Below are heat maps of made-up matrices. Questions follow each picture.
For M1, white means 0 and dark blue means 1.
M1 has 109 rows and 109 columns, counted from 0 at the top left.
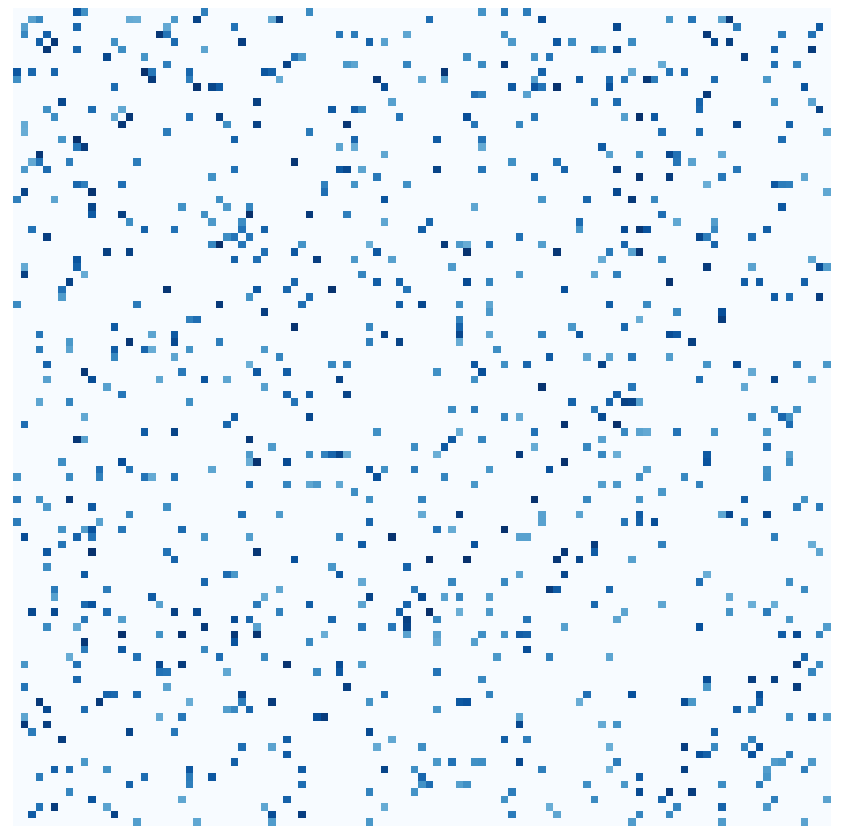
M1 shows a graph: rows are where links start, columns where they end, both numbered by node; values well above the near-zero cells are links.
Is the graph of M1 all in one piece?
yes
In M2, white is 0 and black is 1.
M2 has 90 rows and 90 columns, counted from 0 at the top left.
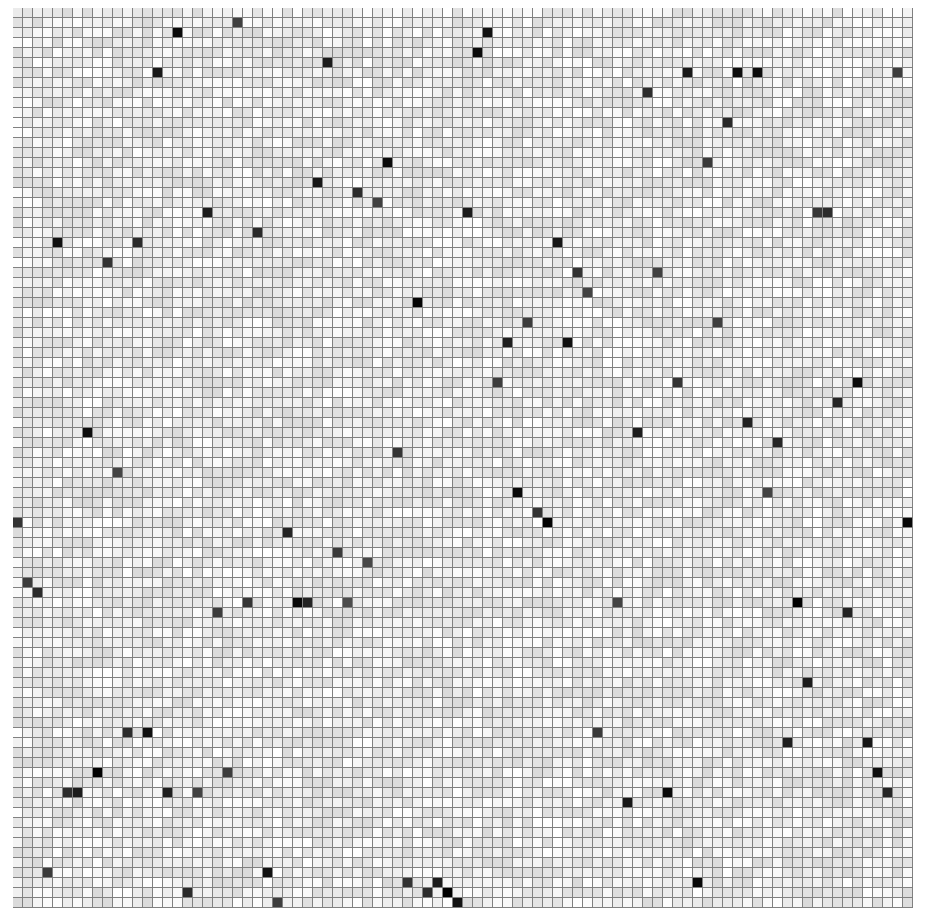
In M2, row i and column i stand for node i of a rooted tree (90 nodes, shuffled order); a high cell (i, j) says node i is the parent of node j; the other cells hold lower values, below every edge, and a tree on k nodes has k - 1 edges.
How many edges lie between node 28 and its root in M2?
1
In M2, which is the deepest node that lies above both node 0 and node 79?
78
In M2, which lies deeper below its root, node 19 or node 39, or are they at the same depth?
the same depth
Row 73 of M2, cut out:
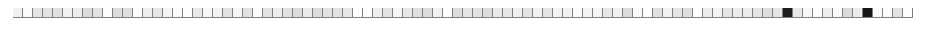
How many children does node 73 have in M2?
2
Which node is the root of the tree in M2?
59
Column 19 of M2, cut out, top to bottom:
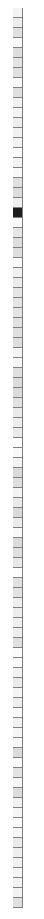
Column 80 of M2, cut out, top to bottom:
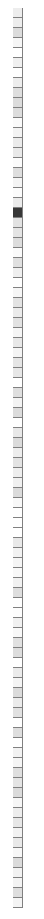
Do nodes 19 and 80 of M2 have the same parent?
yes
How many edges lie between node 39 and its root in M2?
3
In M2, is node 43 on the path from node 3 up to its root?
yes
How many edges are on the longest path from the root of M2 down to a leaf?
8
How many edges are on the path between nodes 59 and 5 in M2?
2
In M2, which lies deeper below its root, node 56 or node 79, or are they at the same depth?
node 56
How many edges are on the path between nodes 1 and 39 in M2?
6
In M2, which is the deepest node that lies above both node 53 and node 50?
78
